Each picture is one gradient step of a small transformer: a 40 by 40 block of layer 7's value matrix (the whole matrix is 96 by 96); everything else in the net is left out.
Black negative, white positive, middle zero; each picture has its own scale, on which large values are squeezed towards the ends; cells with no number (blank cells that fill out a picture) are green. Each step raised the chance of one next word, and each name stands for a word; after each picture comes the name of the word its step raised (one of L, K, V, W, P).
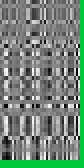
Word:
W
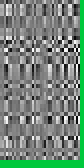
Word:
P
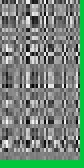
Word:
P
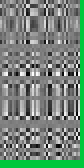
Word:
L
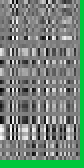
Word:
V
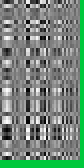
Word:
V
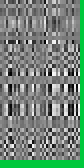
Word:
L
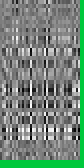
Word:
V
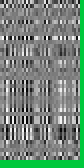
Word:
V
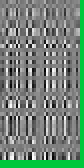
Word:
W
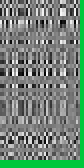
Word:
L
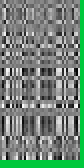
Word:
W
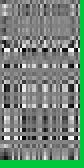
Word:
P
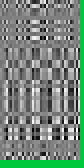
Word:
V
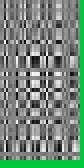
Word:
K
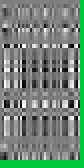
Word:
W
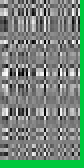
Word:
L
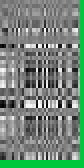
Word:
W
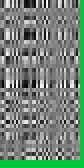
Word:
K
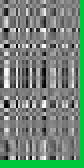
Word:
W
